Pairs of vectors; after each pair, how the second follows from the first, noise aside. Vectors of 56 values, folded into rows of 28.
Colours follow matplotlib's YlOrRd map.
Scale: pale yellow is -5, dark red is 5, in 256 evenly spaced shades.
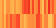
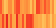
reversed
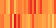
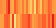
negated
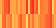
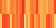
wrapped around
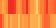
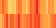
negated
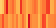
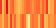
sign-scrambled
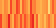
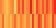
wrapped around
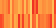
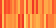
reversed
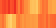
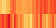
wrapped around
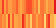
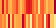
scaled up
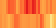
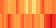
negated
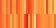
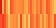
wrapped around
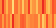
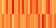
negated
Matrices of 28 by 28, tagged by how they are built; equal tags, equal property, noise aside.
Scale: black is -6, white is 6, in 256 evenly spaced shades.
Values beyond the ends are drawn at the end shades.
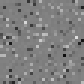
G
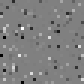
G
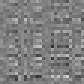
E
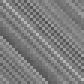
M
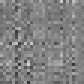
E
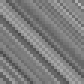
M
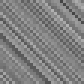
M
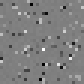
G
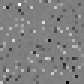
G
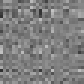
E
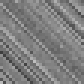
M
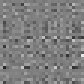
E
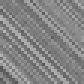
M
